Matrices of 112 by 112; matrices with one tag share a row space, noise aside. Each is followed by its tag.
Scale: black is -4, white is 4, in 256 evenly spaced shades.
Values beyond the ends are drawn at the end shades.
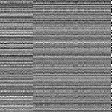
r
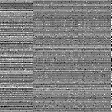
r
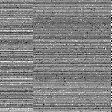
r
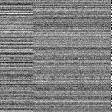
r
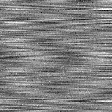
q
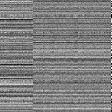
r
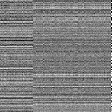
r
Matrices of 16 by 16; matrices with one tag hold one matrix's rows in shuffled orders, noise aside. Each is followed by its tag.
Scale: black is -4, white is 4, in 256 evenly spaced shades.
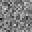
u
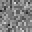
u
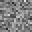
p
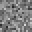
p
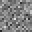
u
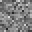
p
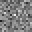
u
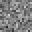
p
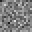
u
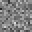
u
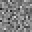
u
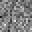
u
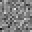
u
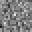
u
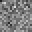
u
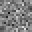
p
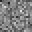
u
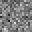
u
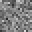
p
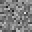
p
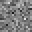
p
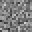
u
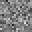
p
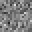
u
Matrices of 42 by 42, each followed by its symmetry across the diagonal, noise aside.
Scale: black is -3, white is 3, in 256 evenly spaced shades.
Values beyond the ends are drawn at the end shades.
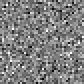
antisymmetric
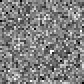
symmetric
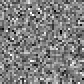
antisymmetric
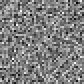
symmetric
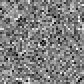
symmetric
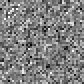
symmetric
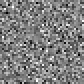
antisymmetric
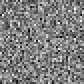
neither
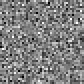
antisymmetric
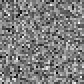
neither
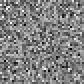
symmetric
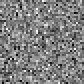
neither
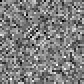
symmetric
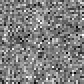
antisymmetric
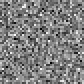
neither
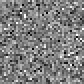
neither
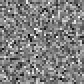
antisymmetric
